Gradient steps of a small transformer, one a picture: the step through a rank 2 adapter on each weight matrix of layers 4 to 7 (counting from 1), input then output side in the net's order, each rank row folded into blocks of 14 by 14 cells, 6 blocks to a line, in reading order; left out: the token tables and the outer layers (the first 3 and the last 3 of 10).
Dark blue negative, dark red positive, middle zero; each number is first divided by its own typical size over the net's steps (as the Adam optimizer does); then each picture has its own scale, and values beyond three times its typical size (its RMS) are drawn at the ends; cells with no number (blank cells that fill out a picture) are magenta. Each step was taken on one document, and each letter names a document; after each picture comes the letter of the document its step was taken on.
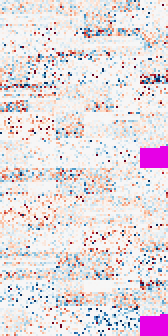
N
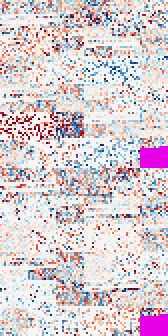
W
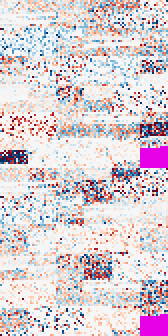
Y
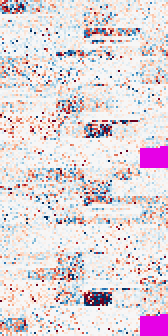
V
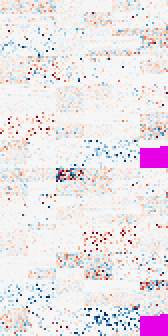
N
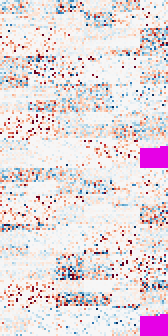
N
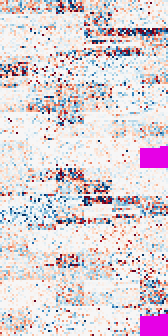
V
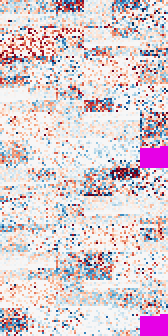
Y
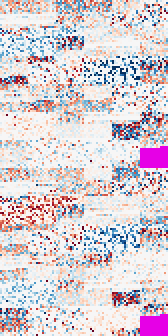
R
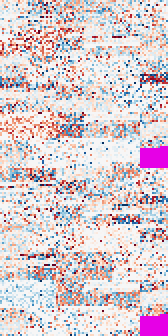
W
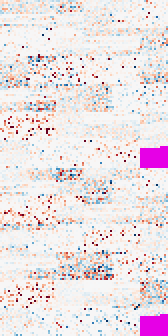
N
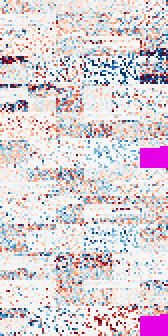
Y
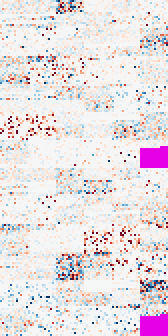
N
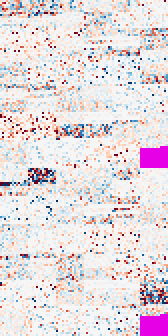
V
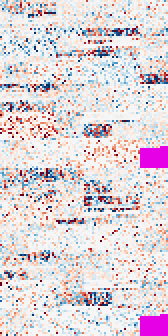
V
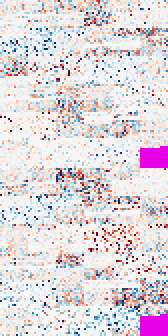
V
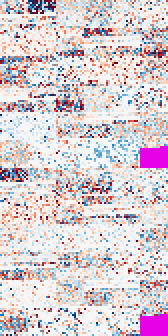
Y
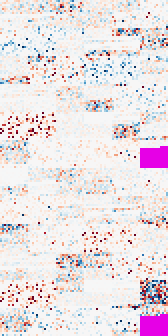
N
